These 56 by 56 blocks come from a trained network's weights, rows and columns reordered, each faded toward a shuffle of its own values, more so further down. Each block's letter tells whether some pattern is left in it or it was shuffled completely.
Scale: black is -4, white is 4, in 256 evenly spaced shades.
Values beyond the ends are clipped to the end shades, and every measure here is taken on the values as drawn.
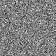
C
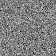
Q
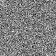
C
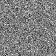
C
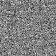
C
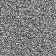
C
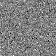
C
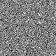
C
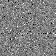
C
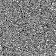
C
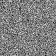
Q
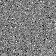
Q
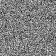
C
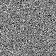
Q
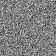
Q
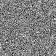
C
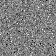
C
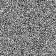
Q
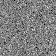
Q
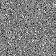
C
